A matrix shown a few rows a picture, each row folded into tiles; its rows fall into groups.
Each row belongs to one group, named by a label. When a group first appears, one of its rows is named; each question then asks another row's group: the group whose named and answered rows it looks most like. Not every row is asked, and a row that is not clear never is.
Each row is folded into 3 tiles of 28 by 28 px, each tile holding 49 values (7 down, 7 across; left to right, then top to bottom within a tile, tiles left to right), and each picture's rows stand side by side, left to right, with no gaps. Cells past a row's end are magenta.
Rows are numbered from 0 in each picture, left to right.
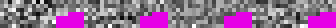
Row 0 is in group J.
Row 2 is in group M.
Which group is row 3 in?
M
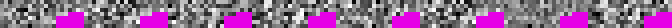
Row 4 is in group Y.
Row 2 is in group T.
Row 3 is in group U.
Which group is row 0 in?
J
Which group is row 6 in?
Y
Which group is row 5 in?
J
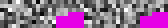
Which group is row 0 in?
J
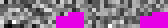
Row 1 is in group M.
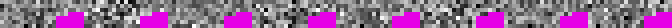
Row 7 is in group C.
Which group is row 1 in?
J
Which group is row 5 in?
T
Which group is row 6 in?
Y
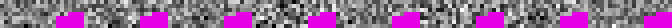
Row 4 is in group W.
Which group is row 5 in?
U
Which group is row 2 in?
C
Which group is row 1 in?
C
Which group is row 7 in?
M
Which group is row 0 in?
Y
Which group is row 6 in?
C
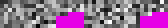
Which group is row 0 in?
M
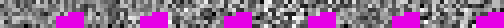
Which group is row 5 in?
T
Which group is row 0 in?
Y
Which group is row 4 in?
C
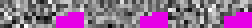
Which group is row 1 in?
Y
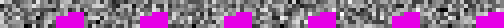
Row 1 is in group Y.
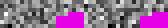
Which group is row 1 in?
C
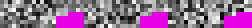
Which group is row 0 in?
J
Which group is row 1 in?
W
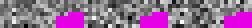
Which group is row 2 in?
C
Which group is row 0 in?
Y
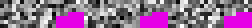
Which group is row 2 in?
J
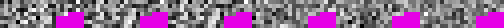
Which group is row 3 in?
W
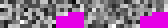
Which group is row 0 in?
J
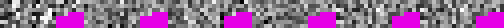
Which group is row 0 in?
U
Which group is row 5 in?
U
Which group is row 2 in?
U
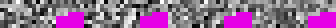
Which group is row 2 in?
C
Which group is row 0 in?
J
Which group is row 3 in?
C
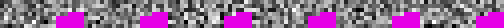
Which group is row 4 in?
J
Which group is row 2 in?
U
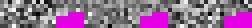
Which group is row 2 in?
J
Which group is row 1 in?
W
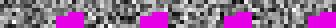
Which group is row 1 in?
W
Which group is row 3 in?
U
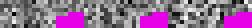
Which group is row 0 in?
C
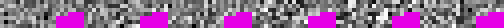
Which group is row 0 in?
Y
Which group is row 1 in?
M
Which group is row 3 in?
J
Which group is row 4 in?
U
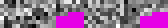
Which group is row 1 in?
W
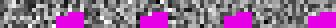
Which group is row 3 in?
W
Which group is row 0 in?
Y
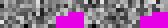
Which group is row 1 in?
C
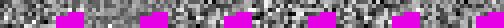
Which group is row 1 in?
M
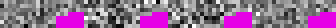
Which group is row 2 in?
W
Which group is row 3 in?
M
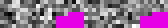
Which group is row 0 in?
U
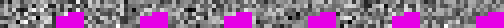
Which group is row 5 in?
M
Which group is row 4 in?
Y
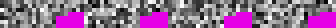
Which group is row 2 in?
Y
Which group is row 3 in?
T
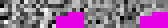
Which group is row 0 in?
T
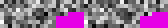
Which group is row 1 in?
Y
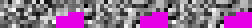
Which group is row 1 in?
T
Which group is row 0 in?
J
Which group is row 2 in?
T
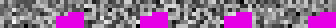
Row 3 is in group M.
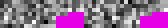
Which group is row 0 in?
W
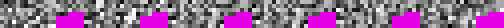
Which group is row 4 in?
U
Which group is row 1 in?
U
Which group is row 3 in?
T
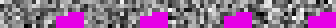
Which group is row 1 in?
C
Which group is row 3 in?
U
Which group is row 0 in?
C
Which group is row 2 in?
U
